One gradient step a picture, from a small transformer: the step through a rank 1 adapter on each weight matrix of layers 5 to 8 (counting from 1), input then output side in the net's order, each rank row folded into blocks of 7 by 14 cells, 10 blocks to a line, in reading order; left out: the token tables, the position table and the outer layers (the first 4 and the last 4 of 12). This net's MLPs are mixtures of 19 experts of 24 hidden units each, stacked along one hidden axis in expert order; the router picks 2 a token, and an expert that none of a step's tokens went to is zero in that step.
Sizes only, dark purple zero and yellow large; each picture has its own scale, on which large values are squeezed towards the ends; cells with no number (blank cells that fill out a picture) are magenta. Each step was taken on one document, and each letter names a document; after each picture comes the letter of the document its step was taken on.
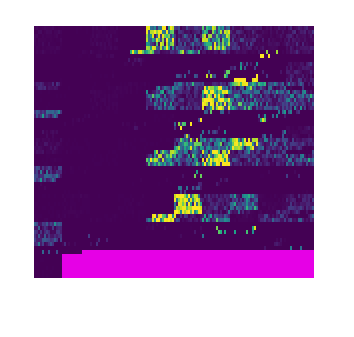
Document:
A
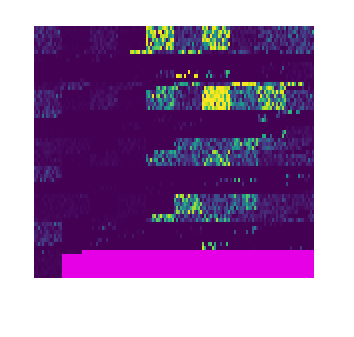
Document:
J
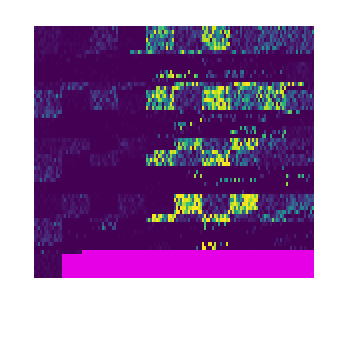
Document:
J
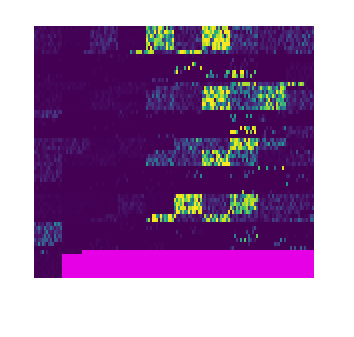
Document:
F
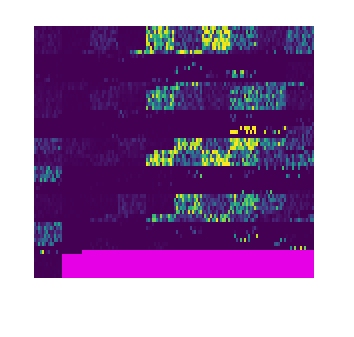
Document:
F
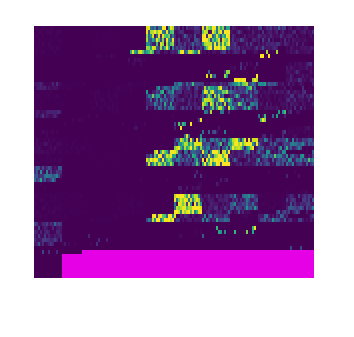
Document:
A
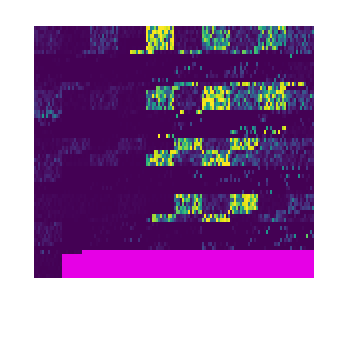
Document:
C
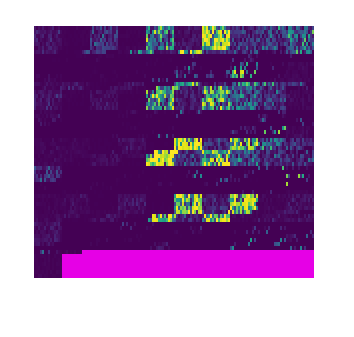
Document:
C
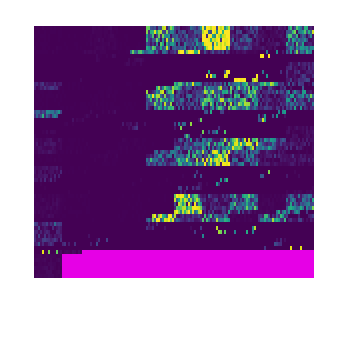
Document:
A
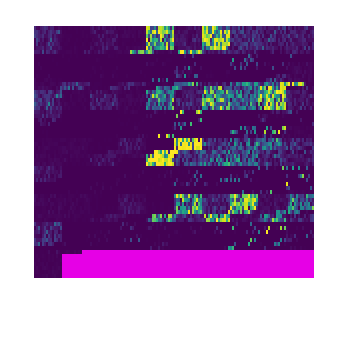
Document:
C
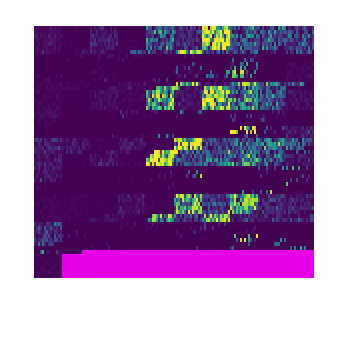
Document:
F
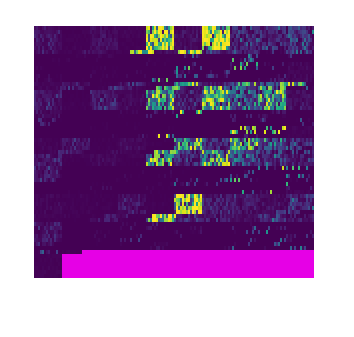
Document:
C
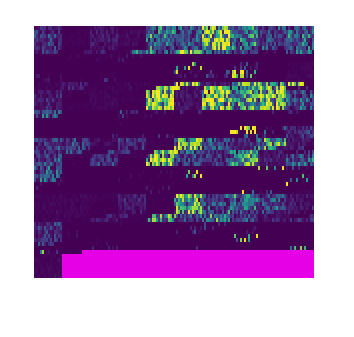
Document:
F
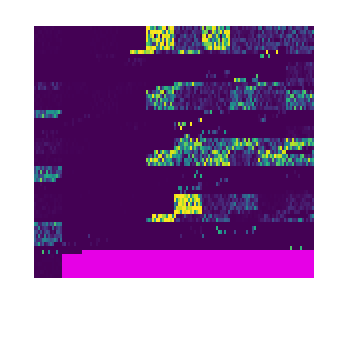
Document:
A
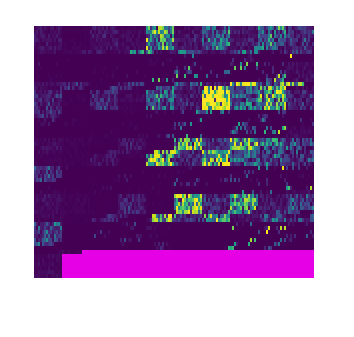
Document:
C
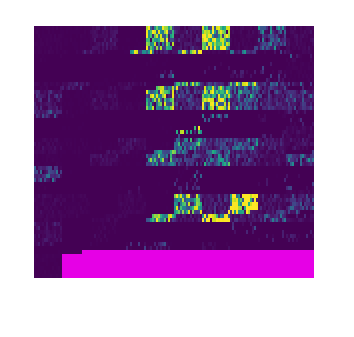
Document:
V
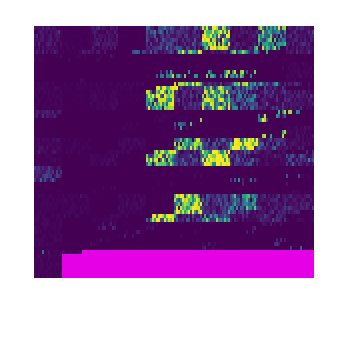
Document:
J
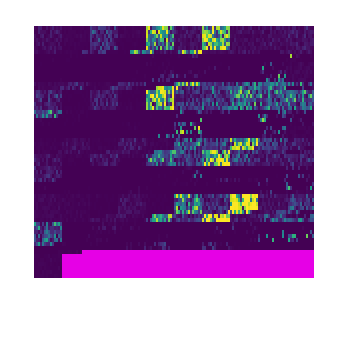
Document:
V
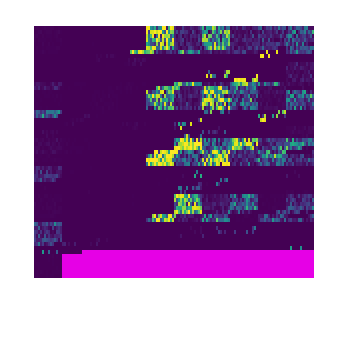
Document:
A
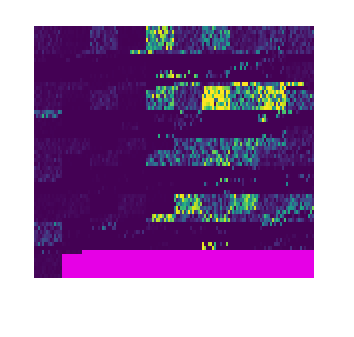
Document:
J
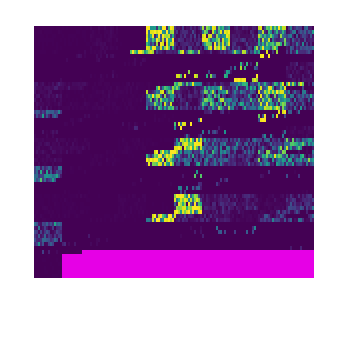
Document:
A
